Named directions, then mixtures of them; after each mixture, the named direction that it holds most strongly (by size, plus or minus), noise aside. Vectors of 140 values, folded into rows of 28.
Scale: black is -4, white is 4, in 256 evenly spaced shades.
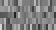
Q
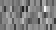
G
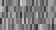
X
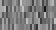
X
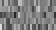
Q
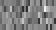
G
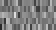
Q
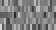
Q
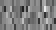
G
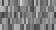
Q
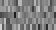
Q
